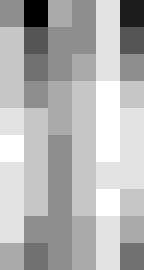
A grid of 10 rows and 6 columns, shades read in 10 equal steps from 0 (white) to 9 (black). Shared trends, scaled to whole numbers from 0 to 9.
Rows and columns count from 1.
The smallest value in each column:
0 2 3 2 0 1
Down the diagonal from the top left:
4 6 4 2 0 1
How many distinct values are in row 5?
4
